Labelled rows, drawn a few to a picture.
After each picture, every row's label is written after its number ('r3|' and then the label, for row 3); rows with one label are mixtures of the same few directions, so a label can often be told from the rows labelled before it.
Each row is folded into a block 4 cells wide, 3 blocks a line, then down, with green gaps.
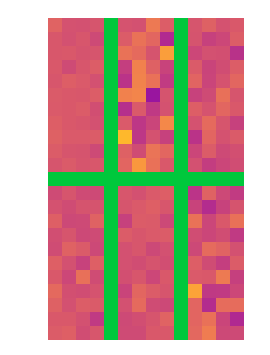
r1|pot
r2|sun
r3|sun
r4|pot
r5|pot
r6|pot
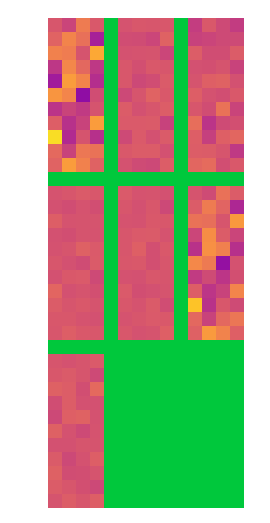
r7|sun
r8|sun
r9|pot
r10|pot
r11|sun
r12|sun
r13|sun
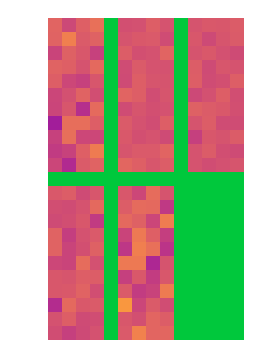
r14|pot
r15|sun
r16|sun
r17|sun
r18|sun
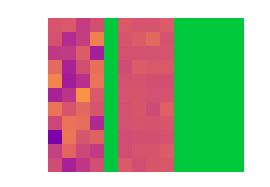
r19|sun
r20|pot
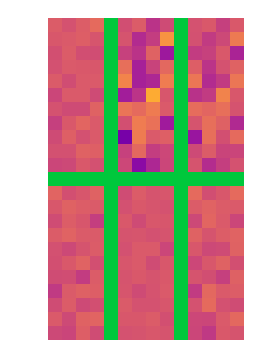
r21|pot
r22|sun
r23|sun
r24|pot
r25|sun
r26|pot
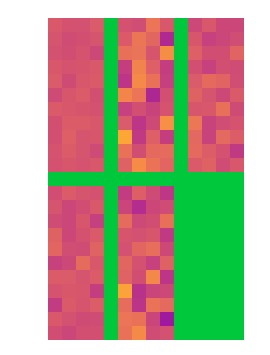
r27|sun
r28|sun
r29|pot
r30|sun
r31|pot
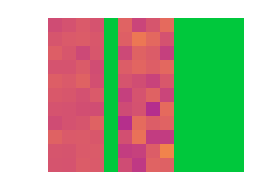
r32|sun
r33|pot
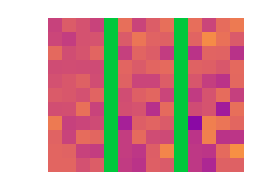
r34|pot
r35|pot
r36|pot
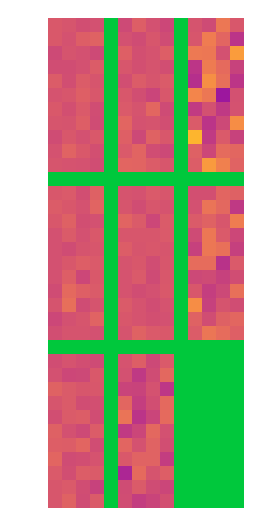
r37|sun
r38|pot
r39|sun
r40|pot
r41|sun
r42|sun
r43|pot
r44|sun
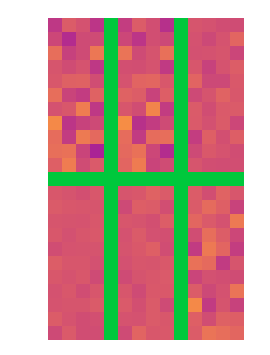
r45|pot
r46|pot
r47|sun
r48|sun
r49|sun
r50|sun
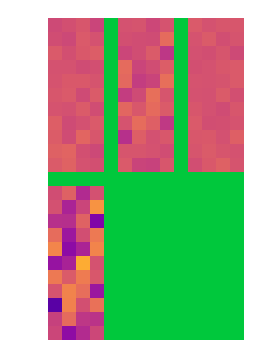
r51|pot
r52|sun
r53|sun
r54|sun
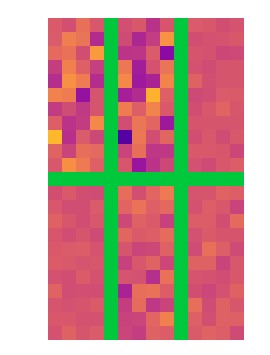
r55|sun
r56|sun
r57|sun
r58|pot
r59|pot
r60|sun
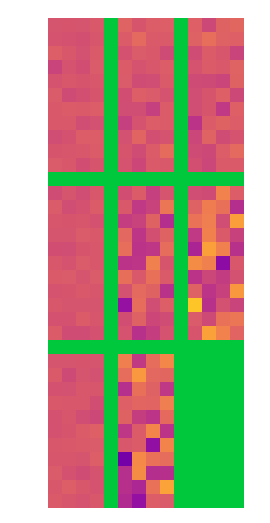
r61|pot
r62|pot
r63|pot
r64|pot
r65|sun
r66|sun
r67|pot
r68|pot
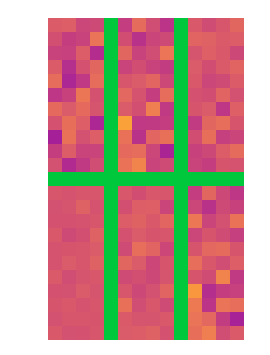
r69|sun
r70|pot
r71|pot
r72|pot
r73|sun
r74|pot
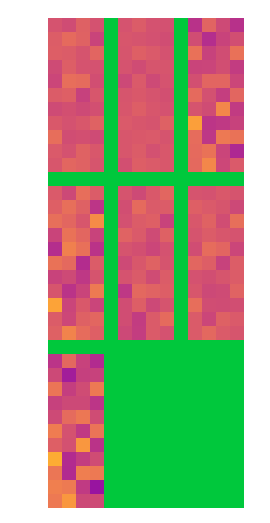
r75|sun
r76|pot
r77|pot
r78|sun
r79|pot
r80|sun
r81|pot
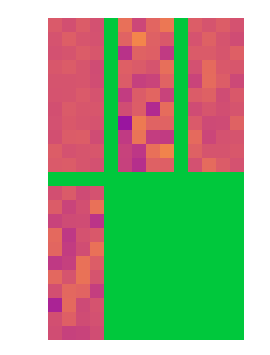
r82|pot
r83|pot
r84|sun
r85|sun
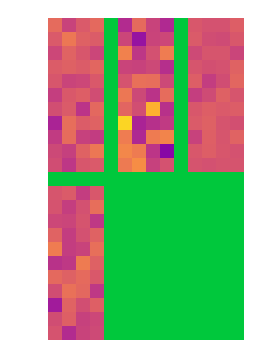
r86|pot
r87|pot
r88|sun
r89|sun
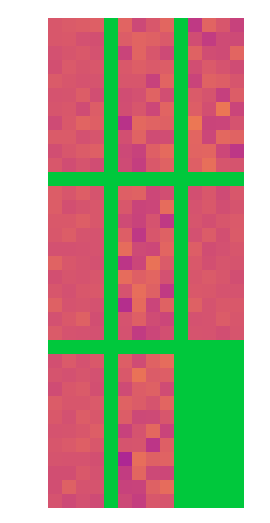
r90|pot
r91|pot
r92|pot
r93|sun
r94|sun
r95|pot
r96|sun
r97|pot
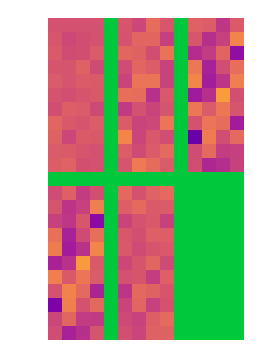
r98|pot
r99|sun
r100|sun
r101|sun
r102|pot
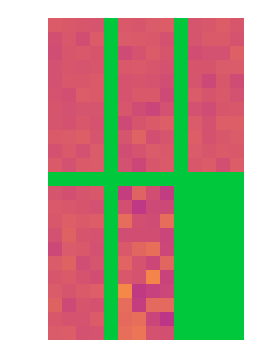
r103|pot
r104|pot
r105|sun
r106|sun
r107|pot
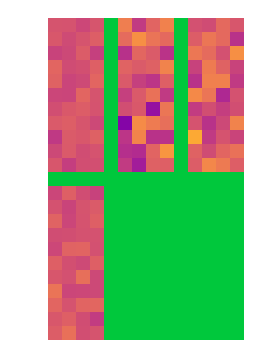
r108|sun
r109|pot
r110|sun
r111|pot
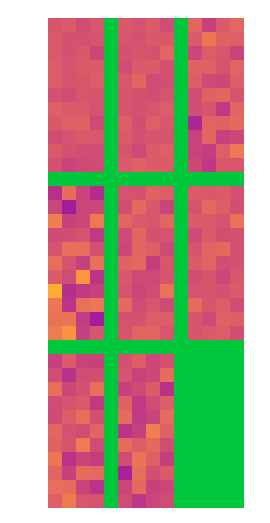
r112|sun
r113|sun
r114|pot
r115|pot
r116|sun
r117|sun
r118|pot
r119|sun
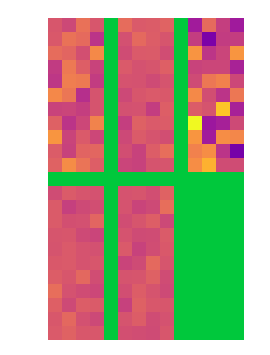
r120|sun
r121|pot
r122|pot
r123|pot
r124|sun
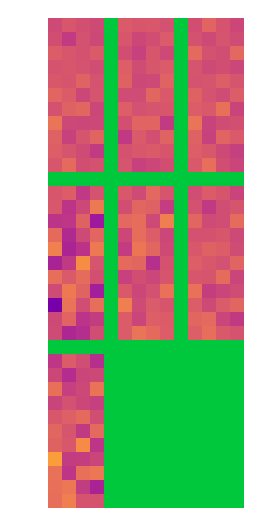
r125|pot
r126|sun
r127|pot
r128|sun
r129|sun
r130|pot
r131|pot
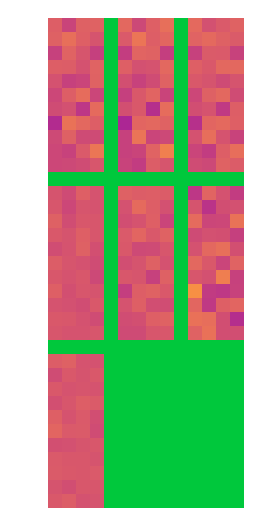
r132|pot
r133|pot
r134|pot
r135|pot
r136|pot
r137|pot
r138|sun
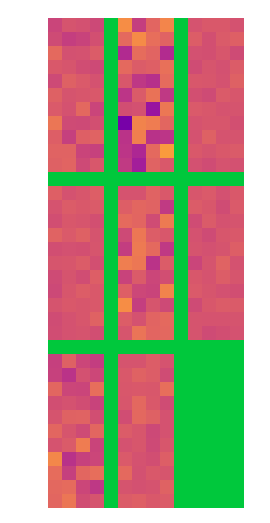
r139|pot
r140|pot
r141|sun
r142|pot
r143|sun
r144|sun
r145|pot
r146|sun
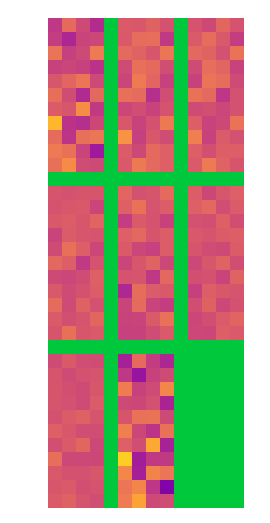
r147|pot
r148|sun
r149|sun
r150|sun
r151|pot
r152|pot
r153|pot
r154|pot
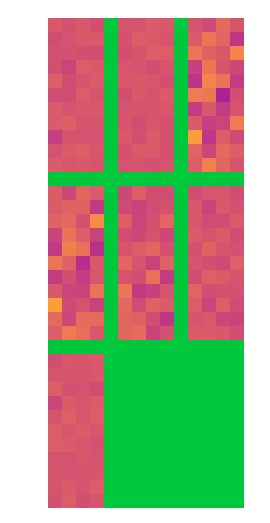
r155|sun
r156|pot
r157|sun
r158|sun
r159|pot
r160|pot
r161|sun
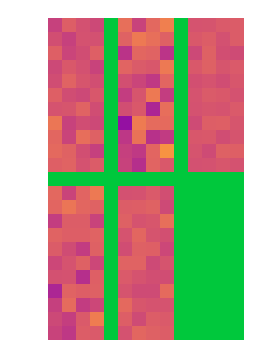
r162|pot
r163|pot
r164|pot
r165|pot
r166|sun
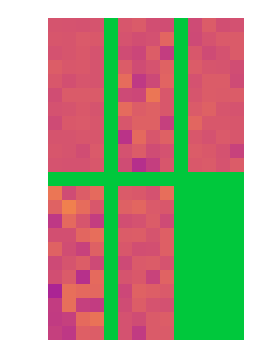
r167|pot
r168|sun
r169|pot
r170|pot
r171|pot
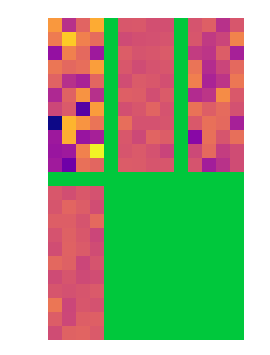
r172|pot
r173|pot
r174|sun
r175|sun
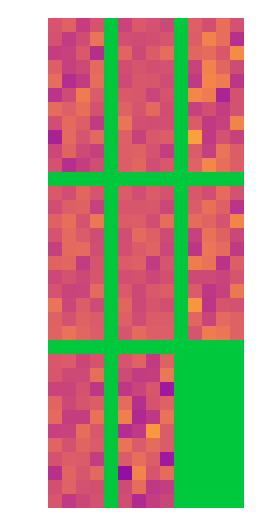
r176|sun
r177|pot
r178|sun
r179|sun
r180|sun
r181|sun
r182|sun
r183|sun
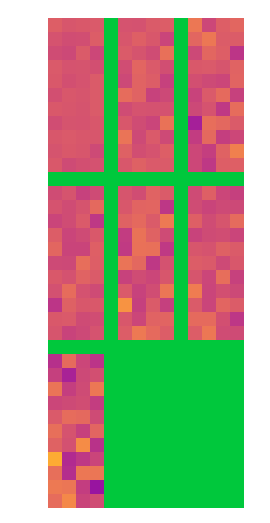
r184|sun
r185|sun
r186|pot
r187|sun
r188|sun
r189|pot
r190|pot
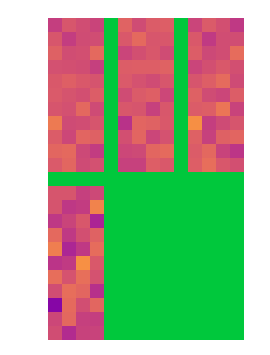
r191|pot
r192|pot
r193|pot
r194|sun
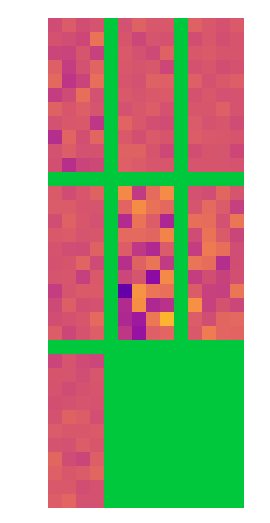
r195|sun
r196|pot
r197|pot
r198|pot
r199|pot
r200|sun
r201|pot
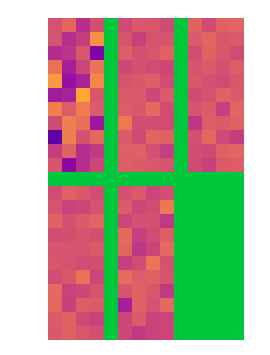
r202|sun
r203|pot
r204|pot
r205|pot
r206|sun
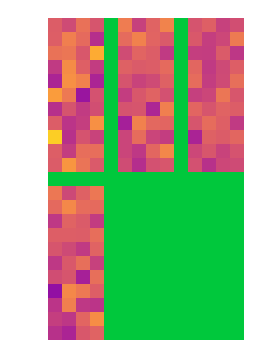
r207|sun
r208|pot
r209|sun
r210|pot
